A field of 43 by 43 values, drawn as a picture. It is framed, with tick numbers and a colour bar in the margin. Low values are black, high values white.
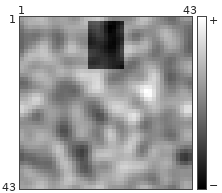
Ninth with the lowest average: top middle. Grain: blotchy. Average level on the scale: 60%. Histogram: skewed, a long tail of low values. Odd patch: lower, in the top middle. Roughest part: top middle.
